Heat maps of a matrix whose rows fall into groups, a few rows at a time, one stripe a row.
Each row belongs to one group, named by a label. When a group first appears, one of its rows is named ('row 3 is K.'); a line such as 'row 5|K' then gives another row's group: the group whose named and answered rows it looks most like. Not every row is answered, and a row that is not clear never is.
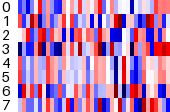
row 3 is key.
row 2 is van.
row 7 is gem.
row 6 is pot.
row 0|key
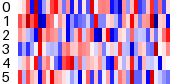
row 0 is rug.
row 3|key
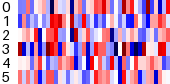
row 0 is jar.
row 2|rug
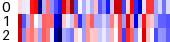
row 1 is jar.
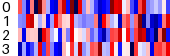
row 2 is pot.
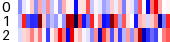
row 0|key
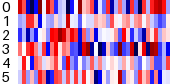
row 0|gem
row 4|rug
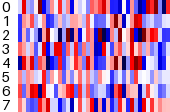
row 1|pot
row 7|gem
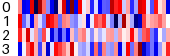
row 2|jar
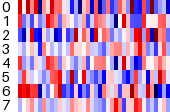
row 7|pot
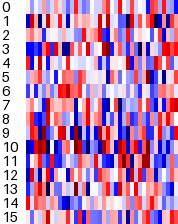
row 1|van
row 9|rug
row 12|van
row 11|pot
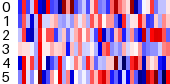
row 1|van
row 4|pot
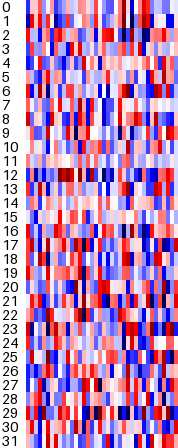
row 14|van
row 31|gem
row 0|pot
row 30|rug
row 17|rug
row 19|rug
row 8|jar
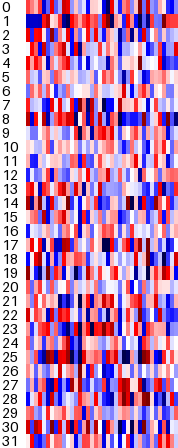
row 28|pot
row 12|key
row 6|pot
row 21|jar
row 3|rug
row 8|rug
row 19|gem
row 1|key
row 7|jar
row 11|jar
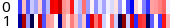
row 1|van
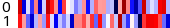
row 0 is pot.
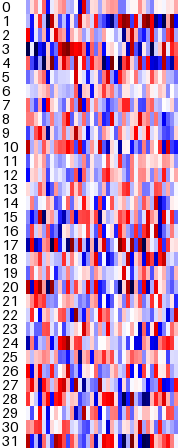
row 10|rug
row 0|rug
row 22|rug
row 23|key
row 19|pot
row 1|pot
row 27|rug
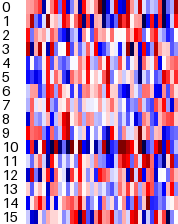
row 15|jar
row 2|jar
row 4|key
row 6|van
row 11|pot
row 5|key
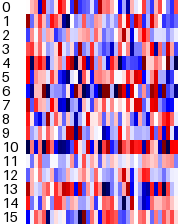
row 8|gem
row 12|pot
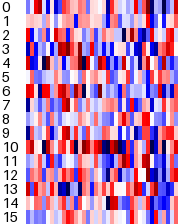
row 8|pot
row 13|jar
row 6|rug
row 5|gem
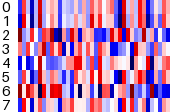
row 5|van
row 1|van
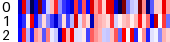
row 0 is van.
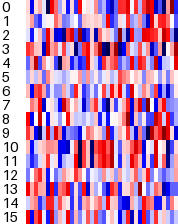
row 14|van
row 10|jar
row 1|gem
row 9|gem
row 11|jar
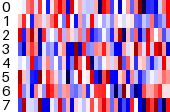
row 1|rug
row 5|gem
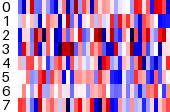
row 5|van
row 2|key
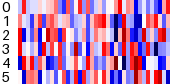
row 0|rug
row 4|pot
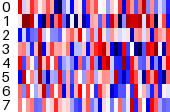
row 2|key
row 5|pot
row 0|jar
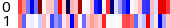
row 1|jar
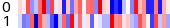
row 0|van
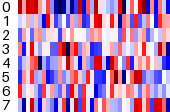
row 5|pot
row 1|key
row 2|van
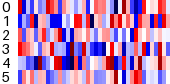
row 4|van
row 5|pot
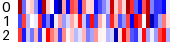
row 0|jar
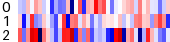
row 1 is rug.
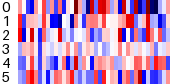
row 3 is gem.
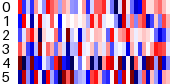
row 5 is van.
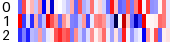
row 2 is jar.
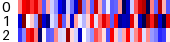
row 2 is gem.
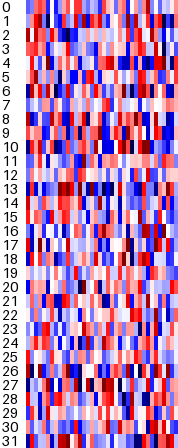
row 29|van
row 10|pot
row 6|pot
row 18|pot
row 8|jar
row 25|jar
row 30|gem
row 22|jar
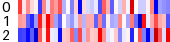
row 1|gem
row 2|key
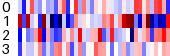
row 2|key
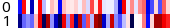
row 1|key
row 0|van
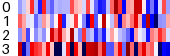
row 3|jar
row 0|pot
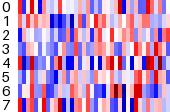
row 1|jar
